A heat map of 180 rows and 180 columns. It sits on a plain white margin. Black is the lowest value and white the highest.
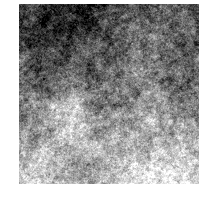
There is an overall slope up to the bottom. The bottom right is the ninth with the highest average. The field is mottled with small blotches. No regular stripes run through it.
